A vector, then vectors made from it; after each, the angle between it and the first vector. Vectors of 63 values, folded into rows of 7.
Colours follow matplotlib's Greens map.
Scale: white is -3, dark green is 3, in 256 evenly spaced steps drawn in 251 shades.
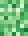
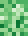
partly aligned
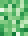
nearly parallel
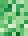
partly opposed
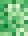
orthogonal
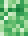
partly opposed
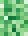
partly opposed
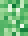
nearly parallel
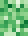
partly opposed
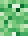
partly opposed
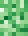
partly aligned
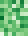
partly opposed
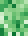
partly aligned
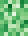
partly opposed
